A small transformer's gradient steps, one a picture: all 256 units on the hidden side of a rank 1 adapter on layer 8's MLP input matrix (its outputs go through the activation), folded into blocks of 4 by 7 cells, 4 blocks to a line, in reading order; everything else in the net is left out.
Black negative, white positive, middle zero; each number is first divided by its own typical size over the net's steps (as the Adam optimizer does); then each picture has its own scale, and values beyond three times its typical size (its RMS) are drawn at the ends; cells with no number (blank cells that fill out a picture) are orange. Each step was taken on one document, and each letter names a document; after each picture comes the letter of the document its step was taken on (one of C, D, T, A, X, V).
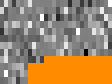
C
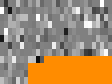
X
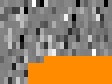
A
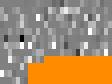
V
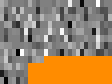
C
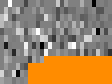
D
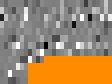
A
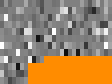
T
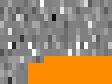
V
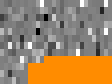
V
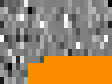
X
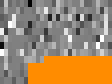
C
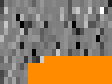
T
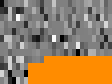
X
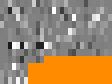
A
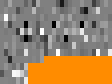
D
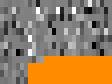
C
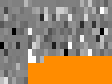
C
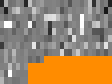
T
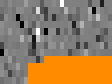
T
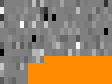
V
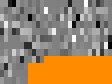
C
